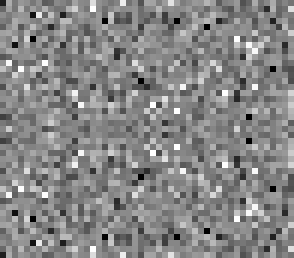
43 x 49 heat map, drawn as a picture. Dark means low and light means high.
The grain is fine, like static. There is no seam. There is no overall slope. A few values lie far out on both sides of the bulk. No row or column stands out. No regular stripes run through it. It is mirror symmetric from top to bottom.
